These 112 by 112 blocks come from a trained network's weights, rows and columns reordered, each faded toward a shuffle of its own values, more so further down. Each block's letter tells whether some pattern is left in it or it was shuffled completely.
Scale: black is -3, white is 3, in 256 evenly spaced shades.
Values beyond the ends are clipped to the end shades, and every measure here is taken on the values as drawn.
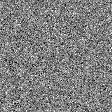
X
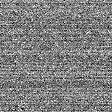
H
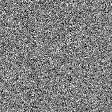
H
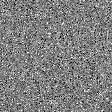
X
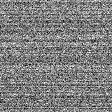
H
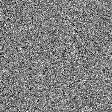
H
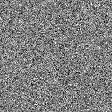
H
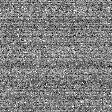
H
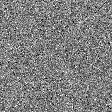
X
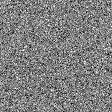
X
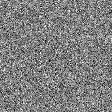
H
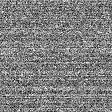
H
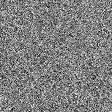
X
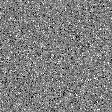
X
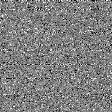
H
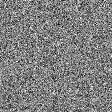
H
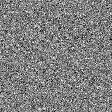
X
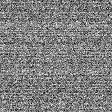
H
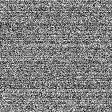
H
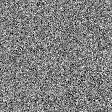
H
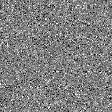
H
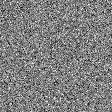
X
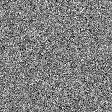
X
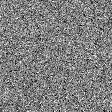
X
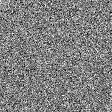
X
